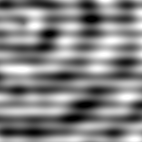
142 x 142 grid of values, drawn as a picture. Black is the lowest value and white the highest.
Stripes: horizontal, repeating 10 times. Average level on the scale: 50%. Rings: centred on the top left. Slope: none.
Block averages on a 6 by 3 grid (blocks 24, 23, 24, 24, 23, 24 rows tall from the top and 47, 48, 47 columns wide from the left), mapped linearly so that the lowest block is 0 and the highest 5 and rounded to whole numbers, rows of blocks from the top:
3 1 2 | 4 3 5 | 3 4 4 | 2 1 2 | 4 2 3 | 0 2 3
